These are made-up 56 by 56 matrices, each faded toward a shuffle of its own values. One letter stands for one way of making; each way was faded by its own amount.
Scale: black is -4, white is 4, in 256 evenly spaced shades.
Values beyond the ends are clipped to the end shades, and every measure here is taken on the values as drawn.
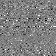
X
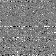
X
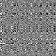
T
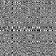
T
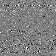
X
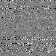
X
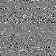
X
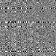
T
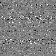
X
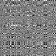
T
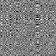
T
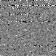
X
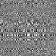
T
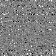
X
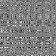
T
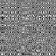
T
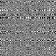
T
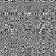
T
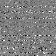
X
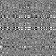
T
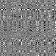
T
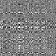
T
